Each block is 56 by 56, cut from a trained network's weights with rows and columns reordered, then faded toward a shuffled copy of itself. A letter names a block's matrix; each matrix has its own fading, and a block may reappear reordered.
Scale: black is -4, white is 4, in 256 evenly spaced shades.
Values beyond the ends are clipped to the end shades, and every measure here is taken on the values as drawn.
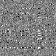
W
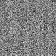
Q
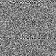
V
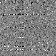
W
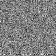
V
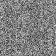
Q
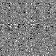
W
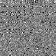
W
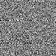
V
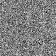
Q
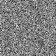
Q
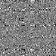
W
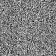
Q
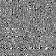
W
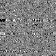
W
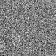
Q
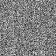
Q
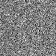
Q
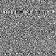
V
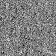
Q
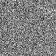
Q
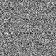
V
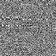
V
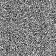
Q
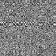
V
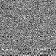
V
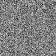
Q
